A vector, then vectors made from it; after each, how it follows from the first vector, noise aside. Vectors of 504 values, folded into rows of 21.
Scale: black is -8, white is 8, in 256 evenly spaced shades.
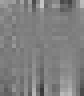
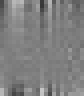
reversed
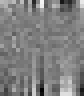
scaled up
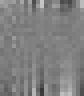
copied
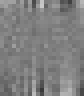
copied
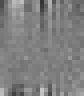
reversed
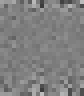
sign-scrambled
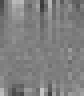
reversed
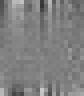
reversed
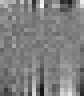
scaled up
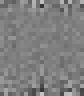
sign-scrambled
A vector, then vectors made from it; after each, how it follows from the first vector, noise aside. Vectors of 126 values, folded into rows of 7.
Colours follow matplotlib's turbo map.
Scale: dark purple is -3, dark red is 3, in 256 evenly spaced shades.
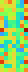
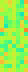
shrunk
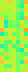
shrunk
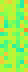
shrunk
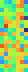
negated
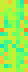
shrunk
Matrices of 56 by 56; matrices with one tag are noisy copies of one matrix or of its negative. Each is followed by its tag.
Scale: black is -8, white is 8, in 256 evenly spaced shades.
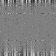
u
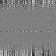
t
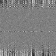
t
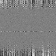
t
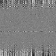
t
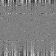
u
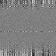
t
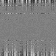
u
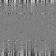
u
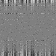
u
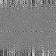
t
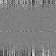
t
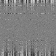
u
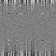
u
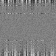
u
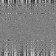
u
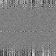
t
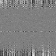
t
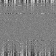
u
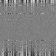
u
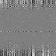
t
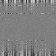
u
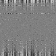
u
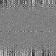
t
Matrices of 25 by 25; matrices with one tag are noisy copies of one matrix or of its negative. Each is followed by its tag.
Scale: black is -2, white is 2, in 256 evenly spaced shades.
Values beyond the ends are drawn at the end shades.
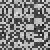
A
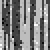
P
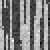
P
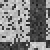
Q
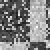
Q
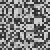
A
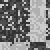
Q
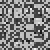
A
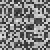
A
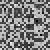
A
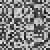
A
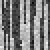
P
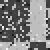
Q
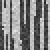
P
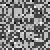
A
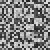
A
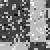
Q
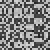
A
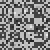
A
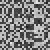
A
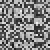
A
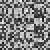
A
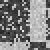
Q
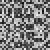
A
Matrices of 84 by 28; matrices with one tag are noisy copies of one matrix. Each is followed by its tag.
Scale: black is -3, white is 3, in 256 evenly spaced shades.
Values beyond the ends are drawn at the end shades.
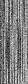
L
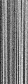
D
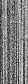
D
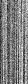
D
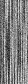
L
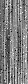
L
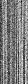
D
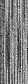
L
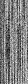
L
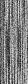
L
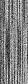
L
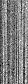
D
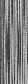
L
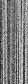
D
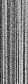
D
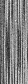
L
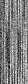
L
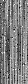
L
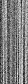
D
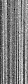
D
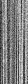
D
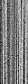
D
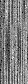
L
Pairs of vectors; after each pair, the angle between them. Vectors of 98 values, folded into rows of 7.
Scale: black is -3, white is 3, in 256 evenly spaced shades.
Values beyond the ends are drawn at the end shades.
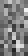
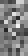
orthogonal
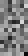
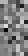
partly aligned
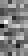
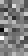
partly aligned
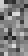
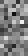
partly opposed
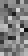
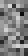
orthogonal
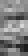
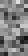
partly aligned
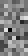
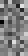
orthogonal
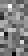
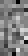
partly aligned
